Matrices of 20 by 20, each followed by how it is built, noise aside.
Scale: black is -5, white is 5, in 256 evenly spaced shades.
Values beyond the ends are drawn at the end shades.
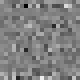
uneven rows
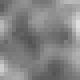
smooth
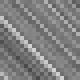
Toeplitz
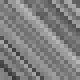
Toeplitz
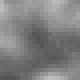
smooth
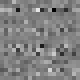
uneven rows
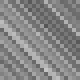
Toeplitz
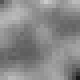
smooth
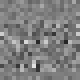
uneven rows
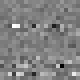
uneven rows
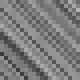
Toeplitz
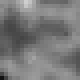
smooth
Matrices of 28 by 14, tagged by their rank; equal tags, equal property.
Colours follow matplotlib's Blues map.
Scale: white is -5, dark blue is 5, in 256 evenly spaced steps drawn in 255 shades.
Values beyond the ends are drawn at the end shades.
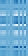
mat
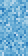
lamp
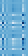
mat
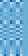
mat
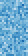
lamp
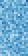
lamp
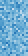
lamp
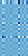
mat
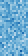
lamp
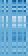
mat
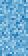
lamp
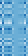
mat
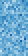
lamp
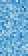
lamp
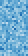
lamp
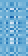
mat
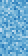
lamp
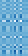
mat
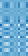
mat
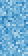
lamp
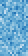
lamp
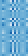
mat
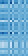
mat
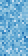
lamp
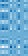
mat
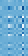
mat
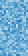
lamp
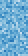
lamp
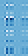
mat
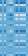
mat
